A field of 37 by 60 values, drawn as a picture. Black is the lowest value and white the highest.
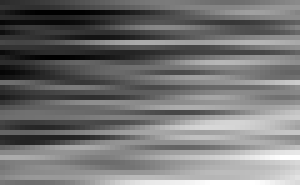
Ninth with the lowest average: top left. Grain: streaks across. Mirror symmetry: none. Slope: up to the bottom right. Ninth with the highest average: bottom right.
